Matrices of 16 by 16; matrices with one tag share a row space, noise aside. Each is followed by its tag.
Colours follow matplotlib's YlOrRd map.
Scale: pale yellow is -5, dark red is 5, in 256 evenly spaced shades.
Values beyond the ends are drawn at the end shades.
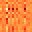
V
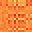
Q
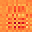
Q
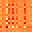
V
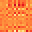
Q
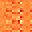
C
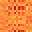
Q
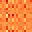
V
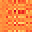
Q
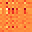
V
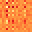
V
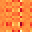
C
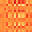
Q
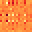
V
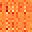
V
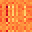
V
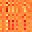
V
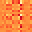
C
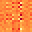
C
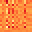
V
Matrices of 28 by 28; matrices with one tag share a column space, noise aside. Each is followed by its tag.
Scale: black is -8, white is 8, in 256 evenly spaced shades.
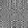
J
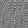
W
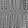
J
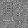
W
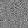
W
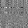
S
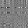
S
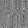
J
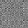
W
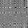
S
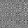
W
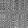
J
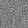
W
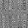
J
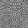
W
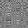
W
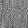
J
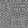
W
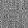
J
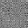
W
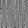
J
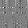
S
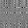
S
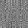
J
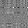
S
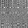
S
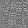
W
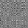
W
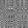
J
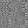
W
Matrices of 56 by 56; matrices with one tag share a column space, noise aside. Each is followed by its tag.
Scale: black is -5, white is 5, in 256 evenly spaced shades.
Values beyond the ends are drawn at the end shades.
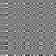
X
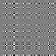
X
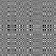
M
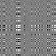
M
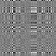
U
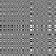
M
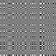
X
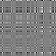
U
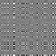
X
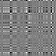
U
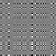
X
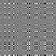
X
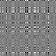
U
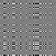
X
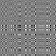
M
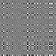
X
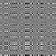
X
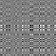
M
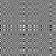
M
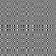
M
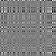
U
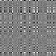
U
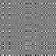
X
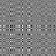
M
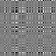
U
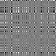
U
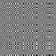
X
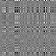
U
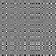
X
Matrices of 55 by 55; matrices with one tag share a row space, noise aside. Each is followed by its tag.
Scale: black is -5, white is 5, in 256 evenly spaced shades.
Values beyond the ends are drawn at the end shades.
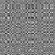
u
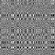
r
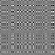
r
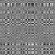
u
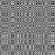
r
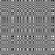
r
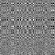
r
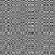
u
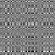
u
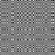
r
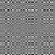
u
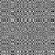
r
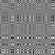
r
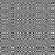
r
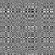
u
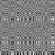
r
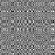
r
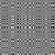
r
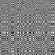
r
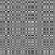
u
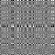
r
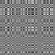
u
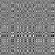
r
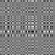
u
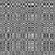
u
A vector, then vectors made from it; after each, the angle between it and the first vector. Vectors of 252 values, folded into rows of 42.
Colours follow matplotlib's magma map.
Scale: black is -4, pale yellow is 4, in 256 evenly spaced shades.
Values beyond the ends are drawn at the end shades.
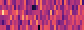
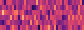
nearly parallel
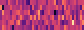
orthogonal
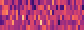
partly aligned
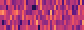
nearly parallel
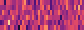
partly aligned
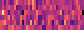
orthogonal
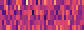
partly opposed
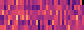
partly aligned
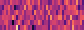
orthogonal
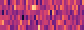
nearly opposite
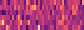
nearly opposite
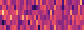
nearly parallel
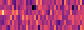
nearly parallel
